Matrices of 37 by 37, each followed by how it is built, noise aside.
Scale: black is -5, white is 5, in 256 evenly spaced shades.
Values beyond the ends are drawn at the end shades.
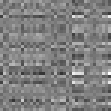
low rank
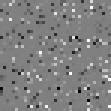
sparse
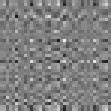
low rank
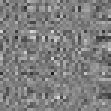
low rank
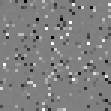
sparse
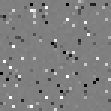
sparse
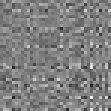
low rank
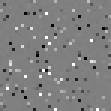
sparse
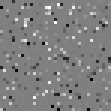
sparse
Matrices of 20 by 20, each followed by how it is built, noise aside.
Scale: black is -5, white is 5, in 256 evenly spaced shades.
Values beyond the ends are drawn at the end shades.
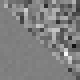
upper triangular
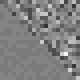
upper triangular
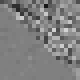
upper triangular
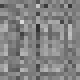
low rank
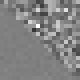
upper triangular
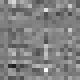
low rank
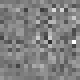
low rank
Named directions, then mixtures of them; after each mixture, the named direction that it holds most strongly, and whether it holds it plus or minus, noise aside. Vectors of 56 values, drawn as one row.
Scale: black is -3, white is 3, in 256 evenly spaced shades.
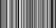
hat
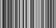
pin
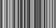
pin, minus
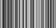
pin, plus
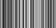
pin, plus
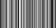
hat, plus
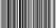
hat, minus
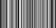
hat, plus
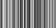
pin, minus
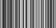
pin, plus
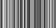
pin, minus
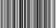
hat, minus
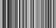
pin, plus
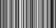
hat, plus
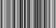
pin, minus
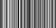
pin, minus
